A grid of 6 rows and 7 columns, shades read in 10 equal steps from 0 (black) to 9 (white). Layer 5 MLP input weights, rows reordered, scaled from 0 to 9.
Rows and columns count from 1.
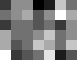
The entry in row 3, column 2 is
4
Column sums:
29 23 26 22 31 27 30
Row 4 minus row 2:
2 -1 -2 2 2 -5 -1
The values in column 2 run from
2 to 5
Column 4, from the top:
0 3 3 5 7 4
